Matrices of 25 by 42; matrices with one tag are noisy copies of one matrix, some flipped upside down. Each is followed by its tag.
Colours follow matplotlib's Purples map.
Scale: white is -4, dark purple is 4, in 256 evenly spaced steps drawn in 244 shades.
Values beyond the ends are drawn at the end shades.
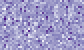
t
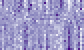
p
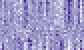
p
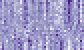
p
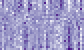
p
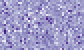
t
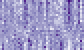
p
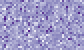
t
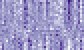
p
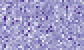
t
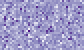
t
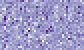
t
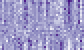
p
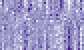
p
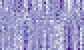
p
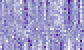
p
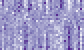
p
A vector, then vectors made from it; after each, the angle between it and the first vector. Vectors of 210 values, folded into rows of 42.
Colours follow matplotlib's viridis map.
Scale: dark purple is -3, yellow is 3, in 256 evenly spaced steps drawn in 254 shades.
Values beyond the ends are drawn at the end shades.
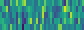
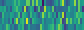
orthogonal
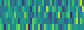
partly opposed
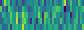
nearly opposite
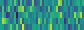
orthogonal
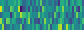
orthogonal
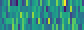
partly opposed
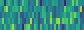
partly aligned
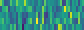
nearly parallel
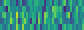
nearly opposite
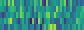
partly opposed
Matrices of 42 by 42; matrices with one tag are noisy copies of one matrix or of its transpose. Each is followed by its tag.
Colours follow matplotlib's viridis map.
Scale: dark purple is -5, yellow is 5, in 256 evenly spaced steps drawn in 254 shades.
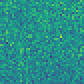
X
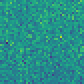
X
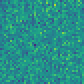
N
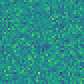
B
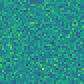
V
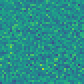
V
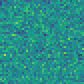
N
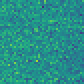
X
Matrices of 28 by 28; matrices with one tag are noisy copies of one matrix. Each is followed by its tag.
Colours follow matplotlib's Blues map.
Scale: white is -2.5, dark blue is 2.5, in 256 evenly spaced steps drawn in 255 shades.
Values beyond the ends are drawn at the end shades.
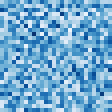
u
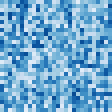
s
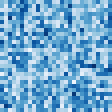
s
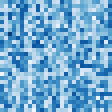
s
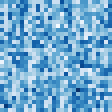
s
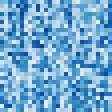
s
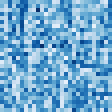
s
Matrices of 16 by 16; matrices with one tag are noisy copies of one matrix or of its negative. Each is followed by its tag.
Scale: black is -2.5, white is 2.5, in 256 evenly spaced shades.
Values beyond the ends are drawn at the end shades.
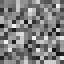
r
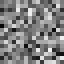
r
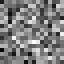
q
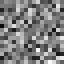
r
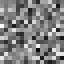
r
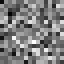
q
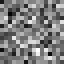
q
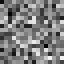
q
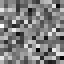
r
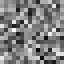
r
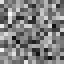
q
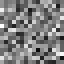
r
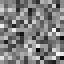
r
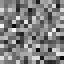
r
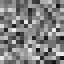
r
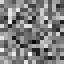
q
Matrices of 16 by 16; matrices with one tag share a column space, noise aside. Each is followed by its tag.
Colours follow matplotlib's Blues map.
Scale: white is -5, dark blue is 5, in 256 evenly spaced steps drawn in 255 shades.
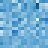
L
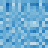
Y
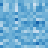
Y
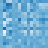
L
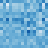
L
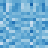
Y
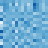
Y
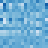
L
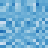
Y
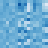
Y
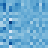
Y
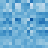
L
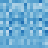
L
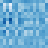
L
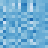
Y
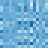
Y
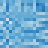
Y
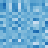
Y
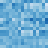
L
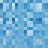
L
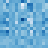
L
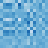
L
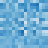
L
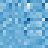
L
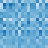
L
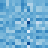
Y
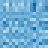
Y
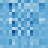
L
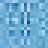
L
